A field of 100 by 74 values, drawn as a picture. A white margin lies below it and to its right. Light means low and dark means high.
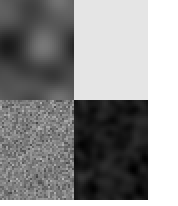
The table splits into 2 rows of 2 panels. Panel 1,1: high, smooth. Panel 1,2: very low, flat. Panel 2,1: middling, fine-grained. Panel 2,2: very high, blotchy, faint in contrast.
